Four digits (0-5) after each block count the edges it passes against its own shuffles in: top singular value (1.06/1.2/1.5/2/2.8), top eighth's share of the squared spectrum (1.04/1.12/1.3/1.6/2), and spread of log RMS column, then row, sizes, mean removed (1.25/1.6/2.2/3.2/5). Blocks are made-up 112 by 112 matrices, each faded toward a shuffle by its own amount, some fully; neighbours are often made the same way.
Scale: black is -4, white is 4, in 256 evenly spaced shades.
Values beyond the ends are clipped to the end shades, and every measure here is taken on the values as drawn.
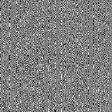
2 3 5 0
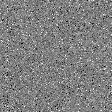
1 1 1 0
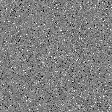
0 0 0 0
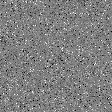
2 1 0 0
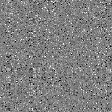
4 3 2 1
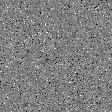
1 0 0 0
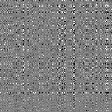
5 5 4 4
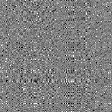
5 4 3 3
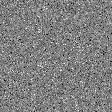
2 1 0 0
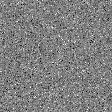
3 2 0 0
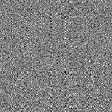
4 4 2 2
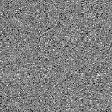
4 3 2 2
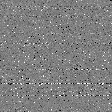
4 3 0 2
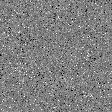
0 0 0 0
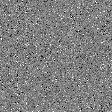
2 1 1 0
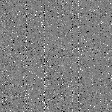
3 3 2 1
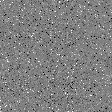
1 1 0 0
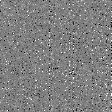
2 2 2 1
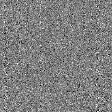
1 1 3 0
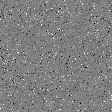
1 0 0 0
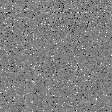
2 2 1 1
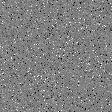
0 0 0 0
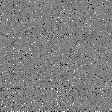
3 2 1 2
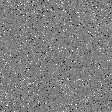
1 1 0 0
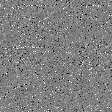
2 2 0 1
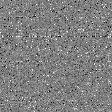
3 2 0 1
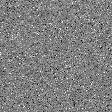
1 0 0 0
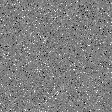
0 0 0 0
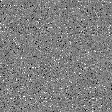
3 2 0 1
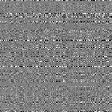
5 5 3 4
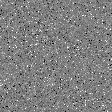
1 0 0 0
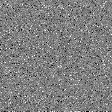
1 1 0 2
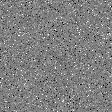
0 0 0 0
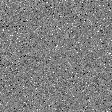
0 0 0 0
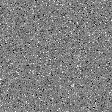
0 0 0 0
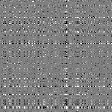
5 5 3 4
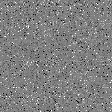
3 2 1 1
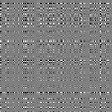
5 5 4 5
